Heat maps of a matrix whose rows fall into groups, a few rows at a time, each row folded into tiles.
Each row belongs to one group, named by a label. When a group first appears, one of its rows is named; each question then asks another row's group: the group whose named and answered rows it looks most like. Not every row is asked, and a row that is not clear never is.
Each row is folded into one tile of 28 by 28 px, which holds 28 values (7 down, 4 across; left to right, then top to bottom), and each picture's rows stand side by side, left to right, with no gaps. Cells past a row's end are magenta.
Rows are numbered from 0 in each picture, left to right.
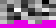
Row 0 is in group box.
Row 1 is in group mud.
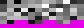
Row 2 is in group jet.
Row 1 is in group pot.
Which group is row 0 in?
pot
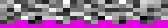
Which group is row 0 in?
box
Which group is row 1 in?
pot
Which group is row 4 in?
pot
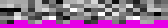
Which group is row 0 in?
pot
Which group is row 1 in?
mud
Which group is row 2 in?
mud
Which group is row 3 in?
pot
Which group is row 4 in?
pot
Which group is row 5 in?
mud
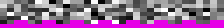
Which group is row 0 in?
box
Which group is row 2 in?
jet
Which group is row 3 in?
jet
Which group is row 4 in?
box
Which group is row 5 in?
mud
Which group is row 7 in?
box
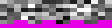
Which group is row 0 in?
box
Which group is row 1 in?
pot
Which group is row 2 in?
pot
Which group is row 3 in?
jet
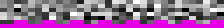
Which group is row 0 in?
pot
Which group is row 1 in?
box
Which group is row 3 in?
box
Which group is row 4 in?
box
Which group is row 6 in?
pot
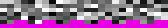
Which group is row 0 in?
box
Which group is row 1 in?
mud
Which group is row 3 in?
pot
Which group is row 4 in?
box
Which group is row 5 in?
jet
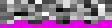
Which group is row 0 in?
mud
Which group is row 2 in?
pot
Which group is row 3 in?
jet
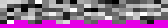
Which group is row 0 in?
box
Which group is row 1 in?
jet
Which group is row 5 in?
pot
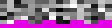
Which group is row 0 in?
mud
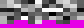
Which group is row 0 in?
pot
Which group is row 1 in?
mud
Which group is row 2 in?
box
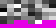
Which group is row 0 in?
pot
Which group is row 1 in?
mud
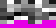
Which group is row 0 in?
mud
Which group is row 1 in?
mud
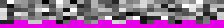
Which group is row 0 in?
jet
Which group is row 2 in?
box
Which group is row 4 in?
mud
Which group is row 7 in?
box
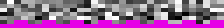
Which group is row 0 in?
jet
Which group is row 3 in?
jet
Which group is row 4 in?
jet
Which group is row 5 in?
jet
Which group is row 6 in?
mud
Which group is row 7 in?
mud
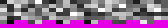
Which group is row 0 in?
jet
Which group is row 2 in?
jet
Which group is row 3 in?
mud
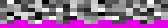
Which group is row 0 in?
jet
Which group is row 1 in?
mud
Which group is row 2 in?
jet
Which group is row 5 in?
jet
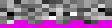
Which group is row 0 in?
mud
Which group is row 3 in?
pot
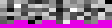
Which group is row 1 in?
pot
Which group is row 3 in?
pot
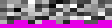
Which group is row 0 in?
pot
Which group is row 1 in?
box
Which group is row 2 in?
pot
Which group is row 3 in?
jet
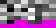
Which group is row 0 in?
jet
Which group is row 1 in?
jet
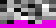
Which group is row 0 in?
pot
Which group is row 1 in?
jet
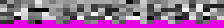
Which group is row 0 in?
jet
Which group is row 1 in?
pot
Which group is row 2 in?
box
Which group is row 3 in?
box
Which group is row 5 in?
box
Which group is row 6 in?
box
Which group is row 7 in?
box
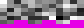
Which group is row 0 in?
box
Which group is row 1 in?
box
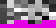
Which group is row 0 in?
mud
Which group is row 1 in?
jet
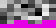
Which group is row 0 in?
box
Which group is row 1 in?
jet
